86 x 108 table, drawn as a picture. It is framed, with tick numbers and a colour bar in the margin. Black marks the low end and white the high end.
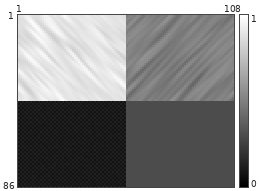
The table splits into 2 rows of 2 panels. Panel 1,1: very high, slanting down to the right, faint in contrast. Panel 1,2: middling, slanting up to the right, faint in contrast. Panel 2,1: very low, checkered, faint in contrast. Panel 2,2: low, flat.
